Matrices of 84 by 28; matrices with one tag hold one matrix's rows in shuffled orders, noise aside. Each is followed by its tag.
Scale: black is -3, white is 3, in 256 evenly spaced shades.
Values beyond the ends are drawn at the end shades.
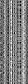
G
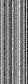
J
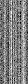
G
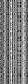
G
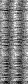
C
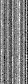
J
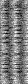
C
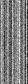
J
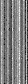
J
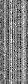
G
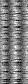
C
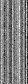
J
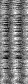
C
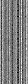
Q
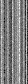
J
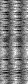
C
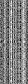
G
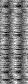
C
